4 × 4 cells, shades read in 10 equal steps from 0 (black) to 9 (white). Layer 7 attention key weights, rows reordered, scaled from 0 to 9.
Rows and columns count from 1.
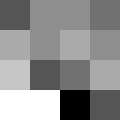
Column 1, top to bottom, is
3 6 7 9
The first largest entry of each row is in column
2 1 1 1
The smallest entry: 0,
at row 4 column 3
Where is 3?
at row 1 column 1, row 3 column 2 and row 4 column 4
